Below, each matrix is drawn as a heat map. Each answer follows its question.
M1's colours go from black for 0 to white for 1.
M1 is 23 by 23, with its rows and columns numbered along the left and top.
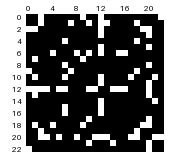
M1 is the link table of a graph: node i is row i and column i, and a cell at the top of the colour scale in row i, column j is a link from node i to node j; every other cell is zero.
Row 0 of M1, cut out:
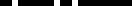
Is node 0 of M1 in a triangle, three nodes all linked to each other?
yes
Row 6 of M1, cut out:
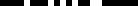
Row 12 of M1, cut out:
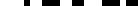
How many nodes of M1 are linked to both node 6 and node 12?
3
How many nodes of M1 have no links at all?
0
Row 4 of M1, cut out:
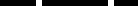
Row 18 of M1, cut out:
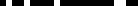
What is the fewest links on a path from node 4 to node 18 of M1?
1
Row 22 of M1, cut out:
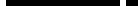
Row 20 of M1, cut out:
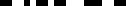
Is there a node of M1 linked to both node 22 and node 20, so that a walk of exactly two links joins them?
no
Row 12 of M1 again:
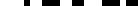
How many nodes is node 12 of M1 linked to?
12
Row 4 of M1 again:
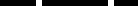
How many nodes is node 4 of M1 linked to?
2
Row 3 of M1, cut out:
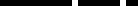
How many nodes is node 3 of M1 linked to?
2
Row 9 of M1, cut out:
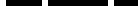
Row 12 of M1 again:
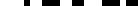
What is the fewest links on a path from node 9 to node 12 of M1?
2
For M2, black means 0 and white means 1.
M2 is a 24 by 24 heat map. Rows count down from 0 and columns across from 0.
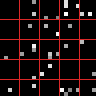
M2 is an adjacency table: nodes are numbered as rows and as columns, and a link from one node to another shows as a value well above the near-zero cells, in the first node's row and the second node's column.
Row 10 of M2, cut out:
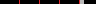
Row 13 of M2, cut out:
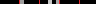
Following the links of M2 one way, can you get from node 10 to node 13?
no
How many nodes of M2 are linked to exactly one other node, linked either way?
5
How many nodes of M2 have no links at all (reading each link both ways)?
1
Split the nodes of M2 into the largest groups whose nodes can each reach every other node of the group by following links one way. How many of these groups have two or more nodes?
1
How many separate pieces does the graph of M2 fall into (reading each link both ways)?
2
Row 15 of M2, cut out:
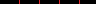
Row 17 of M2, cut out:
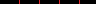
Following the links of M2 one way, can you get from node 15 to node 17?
no
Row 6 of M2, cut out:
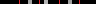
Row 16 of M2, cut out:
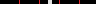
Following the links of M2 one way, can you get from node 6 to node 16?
yes
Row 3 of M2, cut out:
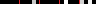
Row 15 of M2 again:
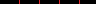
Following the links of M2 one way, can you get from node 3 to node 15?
yes
